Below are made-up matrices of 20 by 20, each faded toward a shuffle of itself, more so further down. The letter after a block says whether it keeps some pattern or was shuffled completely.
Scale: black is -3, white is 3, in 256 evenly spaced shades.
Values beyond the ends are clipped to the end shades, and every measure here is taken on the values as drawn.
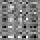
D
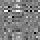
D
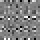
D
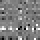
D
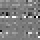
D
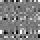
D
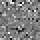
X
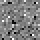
X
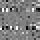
D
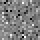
X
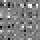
D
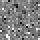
X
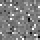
X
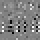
D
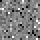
X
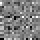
D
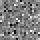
X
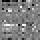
D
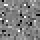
X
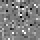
X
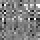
D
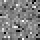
X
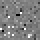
X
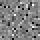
X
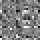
D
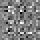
D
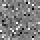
X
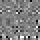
D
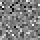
X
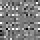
D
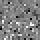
X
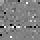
D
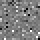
X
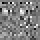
D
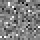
X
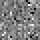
X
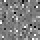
X
